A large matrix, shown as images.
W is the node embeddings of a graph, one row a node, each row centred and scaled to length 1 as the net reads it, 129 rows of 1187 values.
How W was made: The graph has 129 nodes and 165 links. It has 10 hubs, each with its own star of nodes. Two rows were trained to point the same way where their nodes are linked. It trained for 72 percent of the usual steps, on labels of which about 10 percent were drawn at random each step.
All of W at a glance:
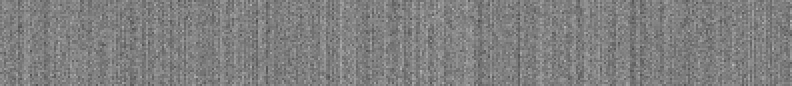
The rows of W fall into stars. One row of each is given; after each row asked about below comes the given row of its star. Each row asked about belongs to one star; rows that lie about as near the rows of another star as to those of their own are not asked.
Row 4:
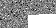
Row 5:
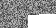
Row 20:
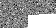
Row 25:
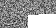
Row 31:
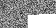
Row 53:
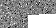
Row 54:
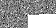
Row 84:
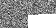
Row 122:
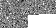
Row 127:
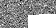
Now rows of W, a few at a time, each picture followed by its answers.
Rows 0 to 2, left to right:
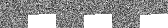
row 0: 20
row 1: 84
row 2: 4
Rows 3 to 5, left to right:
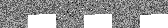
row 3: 31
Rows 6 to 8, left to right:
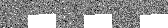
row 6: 20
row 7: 122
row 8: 25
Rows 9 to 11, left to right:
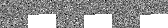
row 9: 20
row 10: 127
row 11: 5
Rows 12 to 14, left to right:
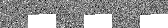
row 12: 31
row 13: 54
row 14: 5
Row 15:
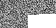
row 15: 4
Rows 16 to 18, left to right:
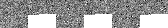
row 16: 53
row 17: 84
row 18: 127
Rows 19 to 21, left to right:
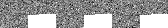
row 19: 54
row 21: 54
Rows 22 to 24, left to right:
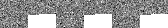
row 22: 122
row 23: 53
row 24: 5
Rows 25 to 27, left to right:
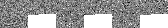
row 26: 122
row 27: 25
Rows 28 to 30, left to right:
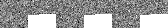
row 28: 25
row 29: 5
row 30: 4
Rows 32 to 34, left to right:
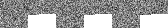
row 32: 5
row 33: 25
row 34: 127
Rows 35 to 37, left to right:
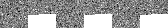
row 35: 4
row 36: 4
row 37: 31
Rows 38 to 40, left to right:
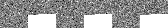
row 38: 84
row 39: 4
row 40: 31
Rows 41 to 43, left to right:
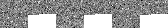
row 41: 54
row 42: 31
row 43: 5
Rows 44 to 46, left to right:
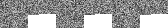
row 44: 54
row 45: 122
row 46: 5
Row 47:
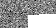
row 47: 122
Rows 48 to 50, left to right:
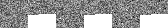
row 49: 127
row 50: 127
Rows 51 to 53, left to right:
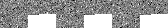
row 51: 5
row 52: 122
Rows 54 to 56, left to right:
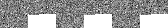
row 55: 31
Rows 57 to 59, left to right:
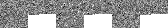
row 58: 5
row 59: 84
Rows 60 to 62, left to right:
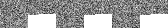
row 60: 31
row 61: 20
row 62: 54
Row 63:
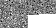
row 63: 53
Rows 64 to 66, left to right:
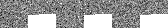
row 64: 54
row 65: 53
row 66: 20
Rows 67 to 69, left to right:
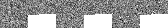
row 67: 122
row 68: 31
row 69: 54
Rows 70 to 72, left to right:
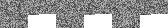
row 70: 122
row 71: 84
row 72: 53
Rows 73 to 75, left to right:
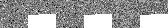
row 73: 4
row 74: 54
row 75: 5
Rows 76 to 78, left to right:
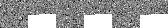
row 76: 127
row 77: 25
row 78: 25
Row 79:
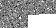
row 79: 127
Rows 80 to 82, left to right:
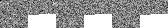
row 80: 20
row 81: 20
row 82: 25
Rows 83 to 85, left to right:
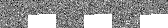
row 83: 25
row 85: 54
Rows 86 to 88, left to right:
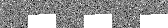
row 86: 25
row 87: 4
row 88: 20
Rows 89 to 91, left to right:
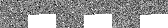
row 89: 122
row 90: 4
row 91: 127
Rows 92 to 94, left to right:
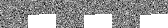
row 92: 127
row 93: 54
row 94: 53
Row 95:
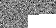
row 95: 20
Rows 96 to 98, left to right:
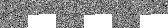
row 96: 127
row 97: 54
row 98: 4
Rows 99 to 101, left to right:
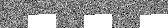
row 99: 53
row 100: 20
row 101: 127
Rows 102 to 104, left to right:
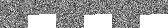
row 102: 122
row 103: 84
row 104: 31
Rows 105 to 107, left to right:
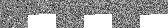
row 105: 31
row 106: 25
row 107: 53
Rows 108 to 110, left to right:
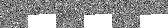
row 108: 31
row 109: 20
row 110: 20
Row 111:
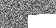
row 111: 84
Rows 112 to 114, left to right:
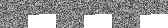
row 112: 127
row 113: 127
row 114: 54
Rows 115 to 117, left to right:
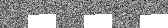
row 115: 25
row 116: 54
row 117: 127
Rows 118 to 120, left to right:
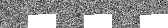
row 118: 122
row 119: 54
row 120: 53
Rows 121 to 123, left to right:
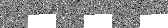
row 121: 31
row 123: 20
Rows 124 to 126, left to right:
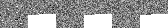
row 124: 31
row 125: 4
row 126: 127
